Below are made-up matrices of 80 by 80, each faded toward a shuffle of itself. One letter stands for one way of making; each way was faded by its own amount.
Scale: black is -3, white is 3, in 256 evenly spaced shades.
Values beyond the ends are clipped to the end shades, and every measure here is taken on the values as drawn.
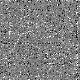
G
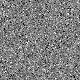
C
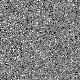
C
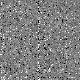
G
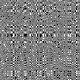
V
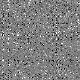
G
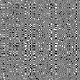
V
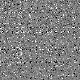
G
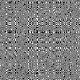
V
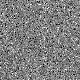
C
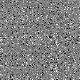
G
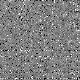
G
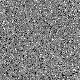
C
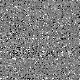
G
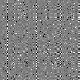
V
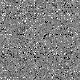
G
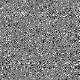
G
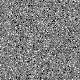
C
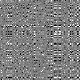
V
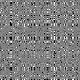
V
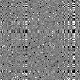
V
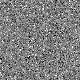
C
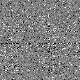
G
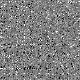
G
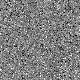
C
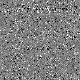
G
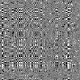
V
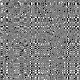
V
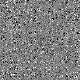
G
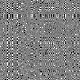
V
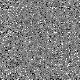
G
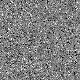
C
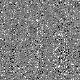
G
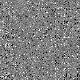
G
